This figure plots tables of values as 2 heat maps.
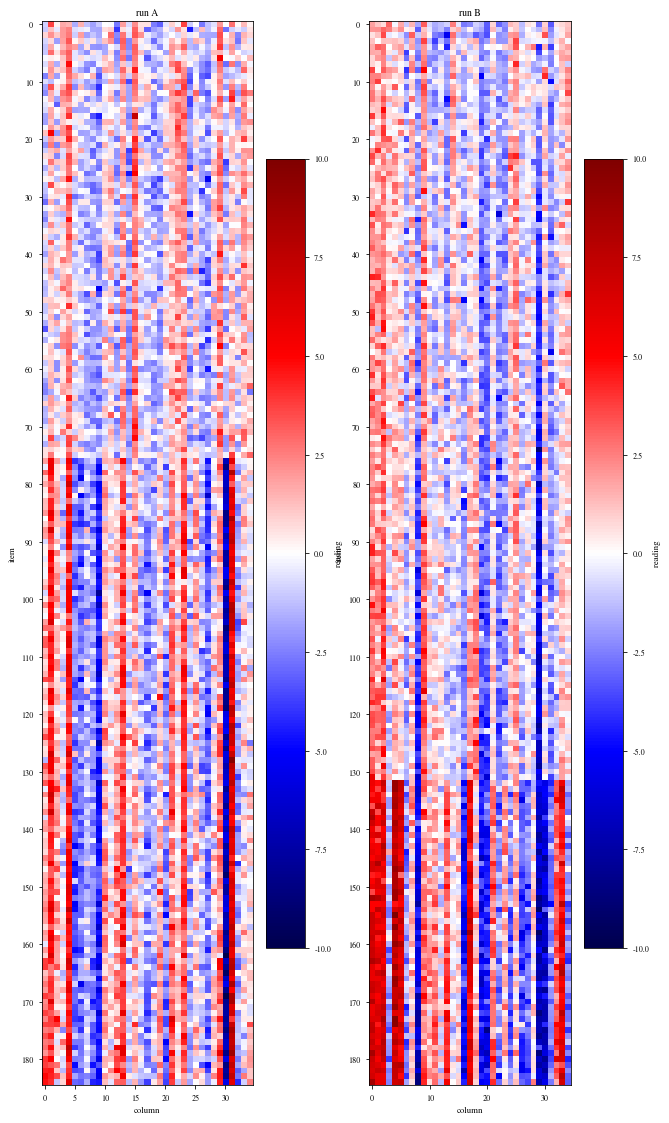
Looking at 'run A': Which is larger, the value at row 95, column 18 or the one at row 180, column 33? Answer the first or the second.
the second
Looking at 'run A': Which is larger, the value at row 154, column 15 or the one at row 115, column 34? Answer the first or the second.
the first
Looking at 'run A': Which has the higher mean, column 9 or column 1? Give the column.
1
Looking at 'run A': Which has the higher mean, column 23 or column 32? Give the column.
23
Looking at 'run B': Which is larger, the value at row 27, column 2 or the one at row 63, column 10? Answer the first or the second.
the first
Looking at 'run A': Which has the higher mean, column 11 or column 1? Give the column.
1
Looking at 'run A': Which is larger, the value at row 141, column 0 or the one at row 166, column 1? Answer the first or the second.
the second
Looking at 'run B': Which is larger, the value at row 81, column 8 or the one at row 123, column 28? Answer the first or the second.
the second
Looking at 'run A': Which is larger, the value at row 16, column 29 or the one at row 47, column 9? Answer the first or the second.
the first
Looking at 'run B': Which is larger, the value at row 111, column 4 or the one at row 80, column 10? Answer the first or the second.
the first
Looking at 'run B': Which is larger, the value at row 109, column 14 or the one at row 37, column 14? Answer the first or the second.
the second
